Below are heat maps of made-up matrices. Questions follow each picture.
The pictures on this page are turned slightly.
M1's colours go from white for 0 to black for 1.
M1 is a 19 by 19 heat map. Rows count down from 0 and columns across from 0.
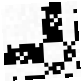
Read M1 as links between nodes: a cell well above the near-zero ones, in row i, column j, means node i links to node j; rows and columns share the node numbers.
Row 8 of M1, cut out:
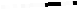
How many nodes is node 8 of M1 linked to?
5
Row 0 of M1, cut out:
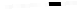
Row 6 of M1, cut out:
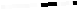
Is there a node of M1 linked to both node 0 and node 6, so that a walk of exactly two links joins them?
yes
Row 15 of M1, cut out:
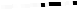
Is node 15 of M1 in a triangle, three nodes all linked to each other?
no
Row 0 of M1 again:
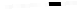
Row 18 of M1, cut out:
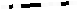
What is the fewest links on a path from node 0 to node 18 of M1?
3
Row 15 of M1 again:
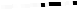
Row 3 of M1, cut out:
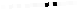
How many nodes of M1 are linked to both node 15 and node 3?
1
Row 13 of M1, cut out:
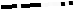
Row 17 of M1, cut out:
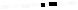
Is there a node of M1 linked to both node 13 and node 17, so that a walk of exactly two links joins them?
no
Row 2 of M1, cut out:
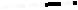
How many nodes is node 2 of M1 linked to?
5
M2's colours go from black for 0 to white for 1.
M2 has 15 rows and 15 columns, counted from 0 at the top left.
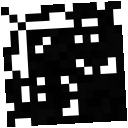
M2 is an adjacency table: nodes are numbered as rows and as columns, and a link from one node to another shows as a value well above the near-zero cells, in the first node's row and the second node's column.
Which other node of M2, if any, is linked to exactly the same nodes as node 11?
node 5
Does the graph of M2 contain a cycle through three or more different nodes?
yes
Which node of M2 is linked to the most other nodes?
node 2
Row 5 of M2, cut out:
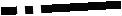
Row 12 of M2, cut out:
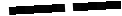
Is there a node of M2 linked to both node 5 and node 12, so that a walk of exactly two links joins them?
no
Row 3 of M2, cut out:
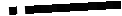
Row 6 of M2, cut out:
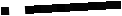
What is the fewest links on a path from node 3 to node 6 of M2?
2
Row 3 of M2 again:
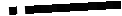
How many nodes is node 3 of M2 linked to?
2
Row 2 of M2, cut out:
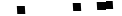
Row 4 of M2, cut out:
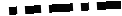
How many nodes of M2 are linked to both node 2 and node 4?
3
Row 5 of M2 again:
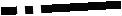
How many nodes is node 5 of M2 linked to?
2
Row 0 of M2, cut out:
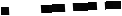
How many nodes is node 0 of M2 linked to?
6
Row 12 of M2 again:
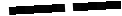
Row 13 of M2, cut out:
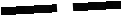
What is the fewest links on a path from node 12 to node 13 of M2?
2
